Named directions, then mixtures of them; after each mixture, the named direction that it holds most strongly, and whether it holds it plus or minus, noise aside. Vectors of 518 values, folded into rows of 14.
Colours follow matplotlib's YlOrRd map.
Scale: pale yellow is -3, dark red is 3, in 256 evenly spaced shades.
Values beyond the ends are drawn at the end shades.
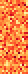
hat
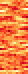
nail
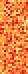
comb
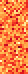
comb, plus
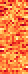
nail, minus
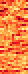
nail, minus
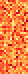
comb, minus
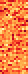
comb, minus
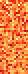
comb, minus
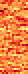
nail, minus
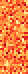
hat, plus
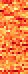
nail, minus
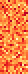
hat, minus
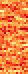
nail, plus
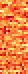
nail, plus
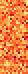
hat, plus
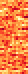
nail, plus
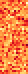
comb, minus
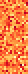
hat, minus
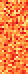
comb, plus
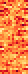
nail, minus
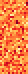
hat, minus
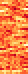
nail, plus
